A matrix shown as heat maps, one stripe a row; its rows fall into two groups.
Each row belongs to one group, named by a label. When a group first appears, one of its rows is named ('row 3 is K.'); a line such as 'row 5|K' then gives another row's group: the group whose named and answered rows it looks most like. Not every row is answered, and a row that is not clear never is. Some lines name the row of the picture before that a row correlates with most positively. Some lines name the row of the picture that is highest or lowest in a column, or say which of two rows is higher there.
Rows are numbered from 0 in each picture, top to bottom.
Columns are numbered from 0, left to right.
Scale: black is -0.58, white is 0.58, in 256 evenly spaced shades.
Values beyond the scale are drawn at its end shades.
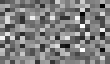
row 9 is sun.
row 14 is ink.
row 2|ink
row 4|sun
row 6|ink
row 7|ink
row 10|ink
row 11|sun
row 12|ink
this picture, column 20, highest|7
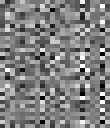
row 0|ink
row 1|ink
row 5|ink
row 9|sun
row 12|ink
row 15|sun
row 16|ink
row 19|ink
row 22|sun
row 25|ink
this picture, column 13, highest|26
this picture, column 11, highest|14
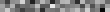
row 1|sun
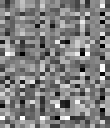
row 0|ink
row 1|ink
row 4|ink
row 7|ink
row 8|ink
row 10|sun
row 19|ink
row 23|sun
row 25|sun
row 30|ink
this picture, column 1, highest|13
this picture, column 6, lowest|21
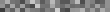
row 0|sun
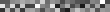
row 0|ink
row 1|sun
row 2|sun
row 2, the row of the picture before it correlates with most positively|2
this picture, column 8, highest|0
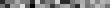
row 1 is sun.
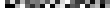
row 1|ink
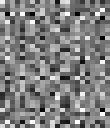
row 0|sun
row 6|sun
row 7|sun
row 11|sun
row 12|sun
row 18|ink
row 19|sun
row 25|sun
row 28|ink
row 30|sun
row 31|sun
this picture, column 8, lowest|27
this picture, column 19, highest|3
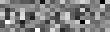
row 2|ink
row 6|sun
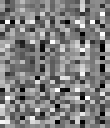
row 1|ink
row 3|ink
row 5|sun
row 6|ink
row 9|ink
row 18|ink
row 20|sun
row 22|sun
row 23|ink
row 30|sun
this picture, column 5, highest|5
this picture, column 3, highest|5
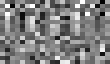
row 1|sun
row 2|sun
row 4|sun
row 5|sun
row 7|sun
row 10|sun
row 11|ink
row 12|ink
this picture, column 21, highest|3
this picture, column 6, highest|1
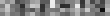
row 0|sun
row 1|sun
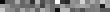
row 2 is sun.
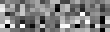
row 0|sun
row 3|ink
